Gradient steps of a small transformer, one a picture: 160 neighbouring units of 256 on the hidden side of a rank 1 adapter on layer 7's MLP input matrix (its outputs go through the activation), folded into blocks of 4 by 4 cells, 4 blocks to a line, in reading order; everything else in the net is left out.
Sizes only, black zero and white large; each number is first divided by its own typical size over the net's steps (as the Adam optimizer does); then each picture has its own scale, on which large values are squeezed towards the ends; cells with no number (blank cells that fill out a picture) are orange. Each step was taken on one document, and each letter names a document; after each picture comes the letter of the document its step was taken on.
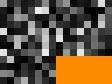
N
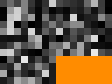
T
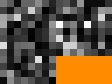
N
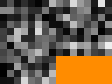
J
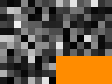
J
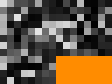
N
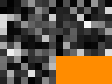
N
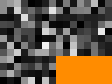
J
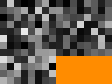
J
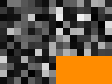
T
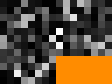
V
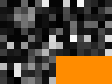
V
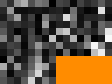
V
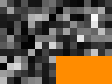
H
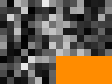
T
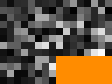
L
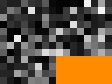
V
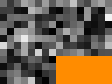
T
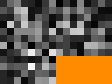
J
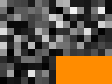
N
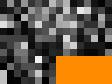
H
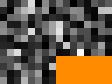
N
